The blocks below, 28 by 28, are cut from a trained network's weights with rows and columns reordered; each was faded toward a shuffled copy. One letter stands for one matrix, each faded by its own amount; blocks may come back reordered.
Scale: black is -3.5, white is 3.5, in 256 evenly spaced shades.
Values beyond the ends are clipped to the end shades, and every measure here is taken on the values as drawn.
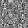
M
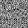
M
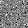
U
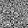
M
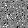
U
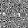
M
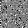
U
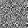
M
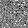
U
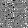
U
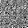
M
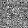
M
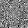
M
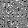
U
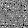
U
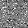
U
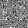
U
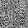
M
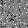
U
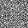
M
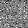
U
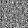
M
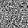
M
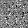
U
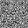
M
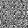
M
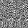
M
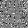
U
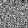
M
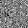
M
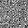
M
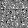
U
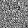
M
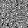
M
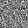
M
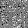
U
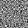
M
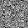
M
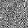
M
